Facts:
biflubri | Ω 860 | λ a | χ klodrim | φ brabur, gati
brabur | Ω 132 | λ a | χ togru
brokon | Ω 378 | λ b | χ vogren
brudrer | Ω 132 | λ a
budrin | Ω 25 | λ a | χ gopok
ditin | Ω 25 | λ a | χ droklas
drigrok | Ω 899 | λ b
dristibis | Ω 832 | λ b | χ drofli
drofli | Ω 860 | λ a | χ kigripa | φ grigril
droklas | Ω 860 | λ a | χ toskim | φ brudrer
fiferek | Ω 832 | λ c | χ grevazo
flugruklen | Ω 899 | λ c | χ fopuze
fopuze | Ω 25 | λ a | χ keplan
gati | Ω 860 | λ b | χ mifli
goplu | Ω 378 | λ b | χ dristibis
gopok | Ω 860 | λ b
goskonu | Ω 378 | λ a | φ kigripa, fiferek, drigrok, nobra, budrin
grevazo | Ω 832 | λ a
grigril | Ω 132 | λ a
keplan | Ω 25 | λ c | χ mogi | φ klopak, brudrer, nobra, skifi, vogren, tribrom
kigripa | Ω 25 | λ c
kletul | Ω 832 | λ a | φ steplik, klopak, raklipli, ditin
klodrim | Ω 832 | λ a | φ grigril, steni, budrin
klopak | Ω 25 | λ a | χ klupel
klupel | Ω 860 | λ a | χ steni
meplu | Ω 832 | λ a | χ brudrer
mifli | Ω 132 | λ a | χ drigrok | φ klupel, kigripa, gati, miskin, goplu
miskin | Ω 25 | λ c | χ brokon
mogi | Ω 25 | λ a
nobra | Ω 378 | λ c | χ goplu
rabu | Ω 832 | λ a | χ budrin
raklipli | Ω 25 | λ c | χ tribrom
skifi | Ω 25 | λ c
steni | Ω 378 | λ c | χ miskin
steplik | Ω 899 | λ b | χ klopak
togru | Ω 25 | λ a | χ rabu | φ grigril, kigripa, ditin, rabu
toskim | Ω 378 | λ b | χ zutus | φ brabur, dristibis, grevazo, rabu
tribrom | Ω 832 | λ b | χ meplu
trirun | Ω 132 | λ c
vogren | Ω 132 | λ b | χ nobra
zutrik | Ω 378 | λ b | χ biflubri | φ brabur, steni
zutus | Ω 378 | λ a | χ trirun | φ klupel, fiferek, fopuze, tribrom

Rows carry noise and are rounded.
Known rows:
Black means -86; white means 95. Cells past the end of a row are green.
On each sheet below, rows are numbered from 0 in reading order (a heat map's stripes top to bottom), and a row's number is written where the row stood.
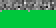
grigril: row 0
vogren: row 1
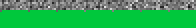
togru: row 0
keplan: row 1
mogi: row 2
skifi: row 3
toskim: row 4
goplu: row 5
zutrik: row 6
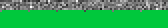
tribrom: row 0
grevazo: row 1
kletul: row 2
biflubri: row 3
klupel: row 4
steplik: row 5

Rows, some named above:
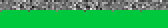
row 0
zutrik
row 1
drofli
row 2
toskim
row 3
droklas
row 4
zutrik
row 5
meplu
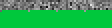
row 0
gopok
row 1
brudrer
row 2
zutus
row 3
drigrok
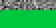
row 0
drofli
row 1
flugruklen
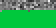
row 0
steni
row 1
kletul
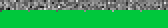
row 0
miskin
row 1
raklipli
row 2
klodrim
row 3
trirun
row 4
nobra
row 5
trirun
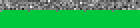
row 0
drigrok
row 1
rabu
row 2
mifli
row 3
klupel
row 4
klopak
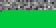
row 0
gati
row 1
ditin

